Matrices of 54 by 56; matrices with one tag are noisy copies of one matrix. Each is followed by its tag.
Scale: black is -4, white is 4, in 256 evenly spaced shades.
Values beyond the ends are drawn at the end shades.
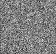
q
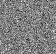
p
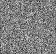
q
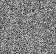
q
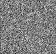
q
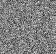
p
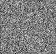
q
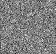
q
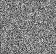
q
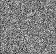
q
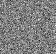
p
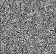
q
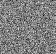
p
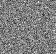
p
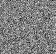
p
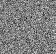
p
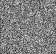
q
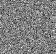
p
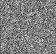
q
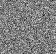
p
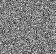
p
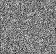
q
